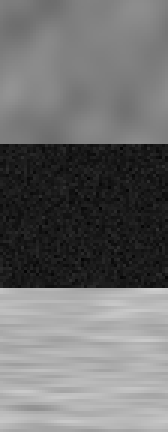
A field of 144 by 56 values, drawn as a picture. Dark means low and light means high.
It is made of 3 by 1 panels. Panel 1,1: middling, smooth, faint in contrast. Panel 2,1: very low, fine-grained, faint in contrast. Panel 3,1: high, streaked across, faint in contrast.
